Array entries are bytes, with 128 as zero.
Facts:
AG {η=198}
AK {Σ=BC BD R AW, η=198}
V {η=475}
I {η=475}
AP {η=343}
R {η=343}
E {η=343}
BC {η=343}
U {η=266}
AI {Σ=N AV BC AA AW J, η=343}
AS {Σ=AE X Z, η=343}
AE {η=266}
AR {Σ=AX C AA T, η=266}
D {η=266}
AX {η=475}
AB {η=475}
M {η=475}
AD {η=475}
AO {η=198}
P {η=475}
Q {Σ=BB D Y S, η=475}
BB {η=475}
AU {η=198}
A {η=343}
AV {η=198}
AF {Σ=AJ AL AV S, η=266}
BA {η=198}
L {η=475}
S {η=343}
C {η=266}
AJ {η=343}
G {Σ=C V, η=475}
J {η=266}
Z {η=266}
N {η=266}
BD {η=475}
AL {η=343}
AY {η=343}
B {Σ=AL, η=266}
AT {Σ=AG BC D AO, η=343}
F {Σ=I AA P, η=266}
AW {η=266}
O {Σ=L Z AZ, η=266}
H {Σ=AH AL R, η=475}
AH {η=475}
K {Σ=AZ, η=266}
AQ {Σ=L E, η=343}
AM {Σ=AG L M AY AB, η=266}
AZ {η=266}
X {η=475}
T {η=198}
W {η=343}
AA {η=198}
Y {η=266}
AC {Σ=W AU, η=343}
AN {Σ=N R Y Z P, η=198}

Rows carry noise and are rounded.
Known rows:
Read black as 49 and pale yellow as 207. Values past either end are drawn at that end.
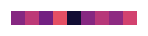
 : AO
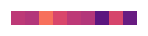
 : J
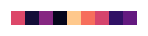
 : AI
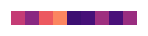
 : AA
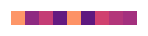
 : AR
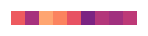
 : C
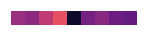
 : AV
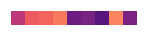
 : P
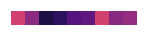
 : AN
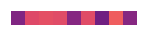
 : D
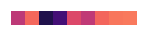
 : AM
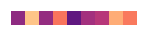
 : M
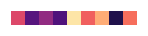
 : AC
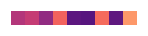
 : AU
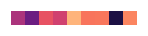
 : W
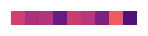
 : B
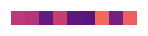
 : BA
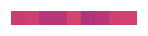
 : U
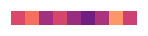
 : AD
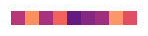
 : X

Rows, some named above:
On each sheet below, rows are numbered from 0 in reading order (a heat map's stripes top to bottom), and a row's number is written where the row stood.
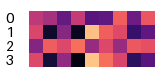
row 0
BA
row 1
AI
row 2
Z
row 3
AI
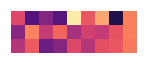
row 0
AC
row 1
AZ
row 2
K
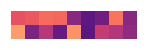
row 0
I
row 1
AR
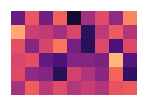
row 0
AG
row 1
G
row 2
T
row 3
Q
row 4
AF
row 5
AE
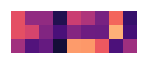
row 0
AF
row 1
H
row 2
AT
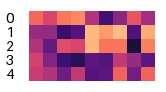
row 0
AX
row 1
AQ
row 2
W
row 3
AK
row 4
BA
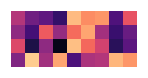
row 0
AS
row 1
AJ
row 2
AI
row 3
L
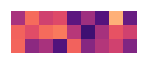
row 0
BB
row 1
V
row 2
F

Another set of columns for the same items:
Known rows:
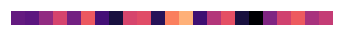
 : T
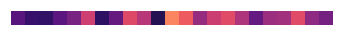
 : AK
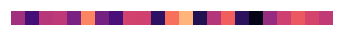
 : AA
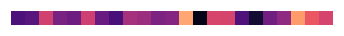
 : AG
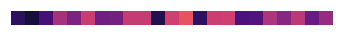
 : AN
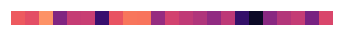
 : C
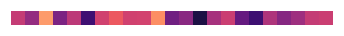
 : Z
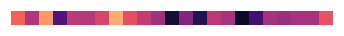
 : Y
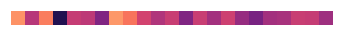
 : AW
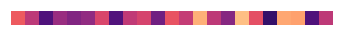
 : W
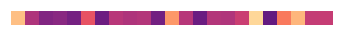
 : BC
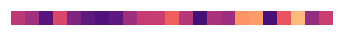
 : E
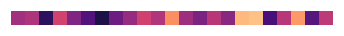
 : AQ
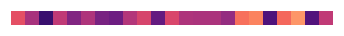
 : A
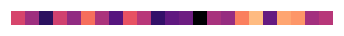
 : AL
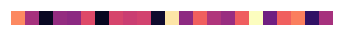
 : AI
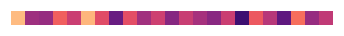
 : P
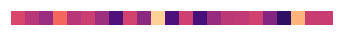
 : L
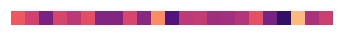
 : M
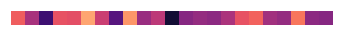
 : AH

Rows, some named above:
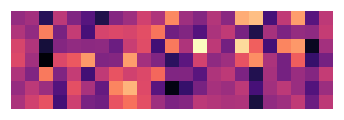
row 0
AQ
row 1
AE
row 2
AC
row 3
H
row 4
AE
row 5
B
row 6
U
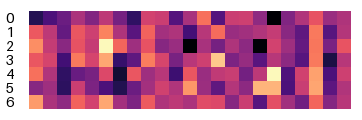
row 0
BA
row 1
AD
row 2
BB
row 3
G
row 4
AT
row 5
AQ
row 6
I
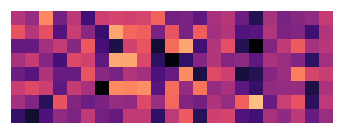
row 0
AE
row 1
F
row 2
T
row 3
AF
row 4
AO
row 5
AR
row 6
AS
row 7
AN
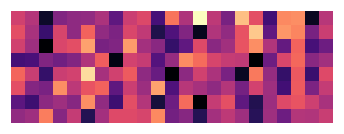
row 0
AC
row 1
AJ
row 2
H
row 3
AU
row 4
Q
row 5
X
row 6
AV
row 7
AZ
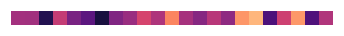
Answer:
AQ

